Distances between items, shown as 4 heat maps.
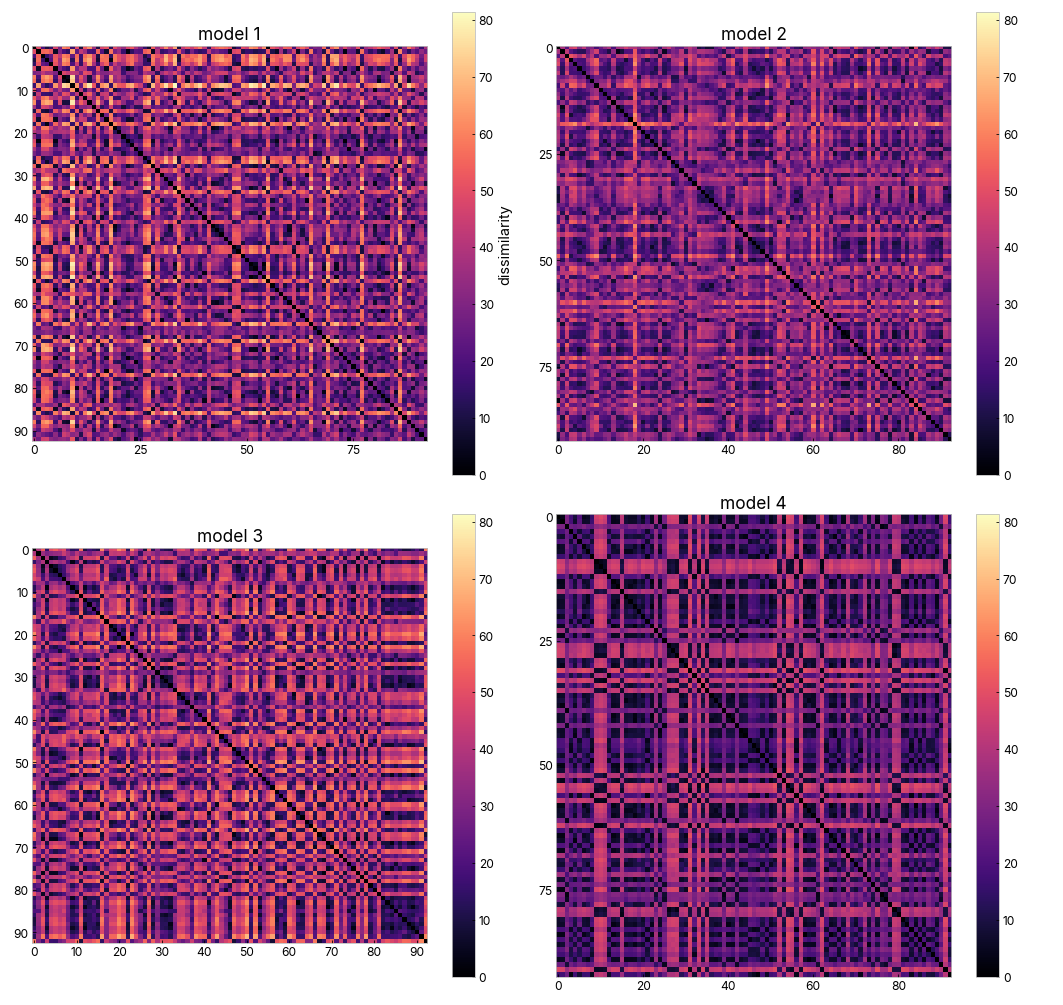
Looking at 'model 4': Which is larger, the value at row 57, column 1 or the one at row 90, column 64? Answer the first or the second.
the first
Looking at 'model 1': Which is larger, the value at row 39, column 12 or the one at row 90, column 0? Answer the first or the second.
the first
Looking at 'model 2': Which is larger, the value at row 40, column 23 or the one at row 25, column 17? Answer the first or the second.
the first
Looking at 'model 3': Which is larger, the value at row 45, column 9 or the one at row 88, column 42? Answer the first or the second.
the second
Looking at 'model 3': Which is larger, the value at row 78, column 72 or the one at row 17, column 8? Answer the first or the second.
the first
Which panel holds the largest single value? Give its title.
model 1
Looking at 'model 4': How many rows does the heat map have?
93
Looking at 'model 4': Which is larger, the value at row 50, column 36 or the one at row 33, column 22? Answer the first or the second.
the second
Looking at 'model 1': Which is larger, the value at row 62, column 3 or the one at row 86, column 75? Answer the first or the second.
the first
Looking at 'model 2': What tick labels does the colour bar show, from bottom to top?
0, 10, 20, 30, 40, 50, 60, 70, 80
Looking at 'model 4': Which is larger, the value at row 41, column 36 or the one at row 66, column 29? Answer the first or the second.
the second
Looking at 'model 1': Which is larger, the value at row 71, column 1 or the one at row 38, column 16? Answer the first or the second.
the second
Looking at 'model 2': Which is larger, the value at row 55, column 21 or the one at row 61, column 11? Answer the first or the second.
the first
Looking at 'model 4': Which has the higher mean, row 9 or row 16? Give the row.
9
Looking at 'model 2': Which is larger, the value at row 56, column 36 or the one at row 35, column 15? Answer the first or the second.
the second
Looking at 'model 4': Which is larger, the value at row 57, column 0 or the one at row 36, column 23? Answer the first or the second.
the first
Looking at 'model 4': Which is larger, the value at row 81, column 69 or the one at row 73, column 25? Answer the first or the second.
the second
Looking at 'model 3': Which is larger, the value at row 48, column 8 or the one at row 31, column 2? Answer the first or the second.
the second
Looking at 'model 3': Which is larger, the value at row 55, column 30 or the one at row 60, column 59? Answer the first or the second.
the second
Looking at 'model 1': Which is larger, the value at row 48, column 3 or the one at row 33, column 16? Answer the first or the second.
the second
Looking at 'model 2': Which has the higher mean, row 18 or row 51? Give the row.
18
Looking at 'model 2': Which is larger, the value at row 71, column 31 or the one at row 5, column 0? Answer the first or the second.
the first
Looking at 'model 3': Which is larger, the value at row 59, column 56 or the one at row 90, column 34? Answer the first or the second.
the first
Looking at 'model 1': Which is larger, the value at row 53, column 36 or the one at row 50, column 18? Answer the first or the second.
the second
